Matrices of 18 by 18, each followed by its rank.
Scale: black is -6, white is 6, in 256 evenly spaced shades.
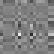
two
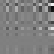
one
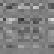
two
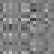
two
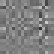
two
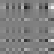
one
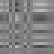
one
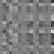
two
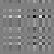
one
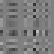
two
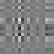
one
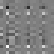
two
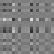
one
